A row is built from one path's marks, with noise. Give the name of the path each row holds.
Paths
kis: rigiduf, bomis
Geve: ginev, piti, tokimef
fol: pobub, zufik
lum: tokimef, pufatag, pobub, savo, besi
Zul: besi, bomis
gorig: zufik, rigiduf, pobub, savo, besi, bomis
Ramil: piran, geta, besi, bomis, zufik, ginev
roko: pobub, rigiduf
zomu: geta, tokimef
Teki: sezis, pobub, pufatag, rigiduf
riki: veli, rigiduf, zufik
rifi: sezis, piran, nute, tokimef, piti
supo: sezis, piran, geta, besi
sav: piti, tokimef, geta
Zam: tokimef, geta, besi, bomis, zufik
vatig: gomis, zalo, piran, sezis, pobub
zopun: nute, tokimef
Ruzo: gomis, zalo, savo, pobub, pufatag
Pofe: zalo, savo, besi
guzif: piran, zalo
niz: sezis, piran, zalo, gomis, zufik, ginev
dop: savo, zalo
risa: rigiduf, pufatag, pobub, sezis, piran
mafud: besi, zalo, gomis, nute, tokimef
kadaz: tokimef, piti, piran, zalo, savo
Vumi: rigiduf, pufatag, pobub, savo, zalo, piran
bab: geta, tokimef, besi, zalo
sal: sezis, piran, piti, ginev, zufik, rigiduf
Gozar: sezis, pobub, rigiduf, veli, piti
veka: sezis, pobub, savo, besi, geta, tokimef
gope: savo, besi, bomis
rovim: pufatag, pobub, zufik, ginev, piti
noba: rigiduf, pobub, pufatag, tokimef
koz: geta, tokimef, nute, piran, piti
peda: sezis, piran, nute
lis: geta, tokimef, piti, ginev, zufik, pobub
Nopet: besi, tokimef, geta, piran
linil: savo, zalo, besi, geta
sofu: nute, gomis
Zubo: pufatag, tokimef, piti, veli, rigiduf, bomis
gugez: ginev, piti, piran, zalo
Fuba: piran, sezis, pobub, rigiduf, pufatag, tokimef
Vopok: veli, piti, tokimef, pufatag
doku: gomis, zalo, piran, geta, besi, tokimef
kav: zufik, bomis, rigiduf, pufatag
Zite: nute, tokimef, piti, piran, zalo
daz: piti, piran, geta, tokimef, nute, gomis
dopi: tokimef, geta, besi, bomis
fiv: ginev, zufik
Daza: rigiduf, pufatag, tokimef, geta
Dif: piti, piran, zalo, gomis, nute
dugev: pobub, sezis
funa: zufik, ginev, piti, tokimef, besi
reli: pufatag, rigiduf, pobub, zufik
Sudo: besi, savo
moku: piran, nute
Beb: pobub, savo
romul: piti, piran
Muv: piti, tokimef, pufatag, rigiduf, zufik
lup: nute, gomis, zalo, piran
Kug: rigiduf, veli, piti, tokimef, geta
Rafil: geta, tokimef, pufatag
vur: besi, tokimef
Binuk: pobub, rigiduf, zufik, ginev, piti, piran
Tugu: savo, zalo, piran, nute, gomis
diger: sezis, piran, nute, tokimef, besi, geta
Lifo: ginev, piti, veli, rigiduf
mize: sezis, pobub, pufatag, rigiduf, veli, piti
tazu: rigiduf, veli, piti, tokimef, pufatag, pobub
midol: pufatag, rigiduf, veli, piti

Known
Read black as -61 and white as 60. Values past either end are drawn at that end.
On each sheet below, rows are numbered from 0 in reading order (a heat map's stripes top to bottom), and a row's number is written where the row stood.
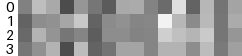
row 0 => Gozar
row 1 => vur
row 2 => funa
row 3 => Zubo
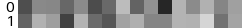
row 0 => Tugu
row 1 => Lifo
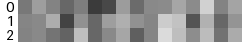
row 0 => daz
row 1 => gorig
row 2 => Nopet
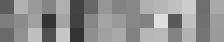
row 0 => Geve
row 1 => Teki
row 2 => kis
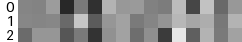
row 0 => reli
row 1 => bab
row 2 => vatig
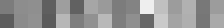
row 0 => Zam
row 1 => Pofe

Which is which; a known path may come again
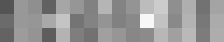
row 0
Sudo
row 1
vur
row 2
Vopok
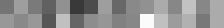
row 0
daz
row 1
dopi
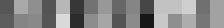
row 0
gugez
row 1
guzif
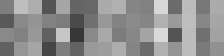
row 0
Gozar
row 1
mafud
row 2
Fuba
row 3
riki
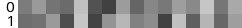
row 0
koz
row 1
Vumi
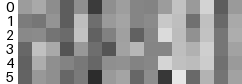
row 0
lis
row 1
lum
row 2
Nopet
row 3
Lifo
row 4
funa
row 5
vatig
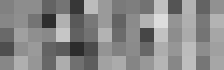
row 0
fol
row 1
supo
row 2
kadaz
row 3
sofu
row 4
Kug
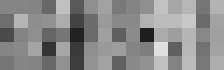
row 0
bab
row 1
Geve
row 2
lup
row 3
Teki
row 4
doku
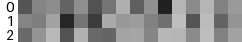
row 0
Tugu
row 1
reli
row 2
Zubo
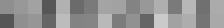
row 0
tazu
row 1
Pofe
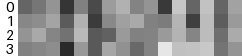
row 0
Ruzo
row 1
roko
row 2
sav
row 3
Ramil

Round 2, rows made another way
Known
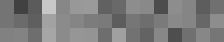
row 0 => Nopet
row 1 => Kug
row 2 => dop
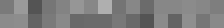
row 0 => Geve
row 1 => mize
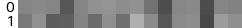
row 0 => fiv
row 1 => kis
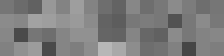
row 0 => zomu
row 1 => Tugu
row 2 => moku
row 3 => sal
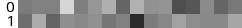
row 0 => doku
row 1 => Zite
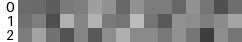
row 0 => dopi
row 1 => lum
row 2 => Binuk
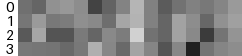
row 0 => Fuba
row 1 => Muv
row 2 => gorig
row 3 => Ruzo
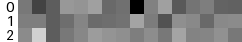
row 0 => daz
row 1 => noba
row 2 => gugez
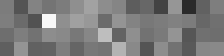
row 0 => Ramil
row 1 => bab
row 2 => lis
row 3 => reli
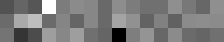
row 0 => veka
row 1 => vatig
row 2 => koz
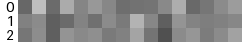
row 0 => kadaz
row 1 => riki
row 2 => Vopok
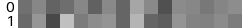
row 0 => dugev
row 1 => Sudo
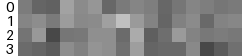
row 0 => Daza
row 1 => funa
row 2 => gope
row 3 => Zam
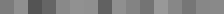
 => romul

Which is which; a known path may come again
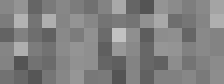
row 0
tazu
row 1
kadaz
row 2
fol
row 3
guzif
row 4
moku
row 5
zopun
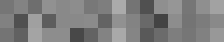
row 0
Vopok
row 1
peda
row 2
Fuba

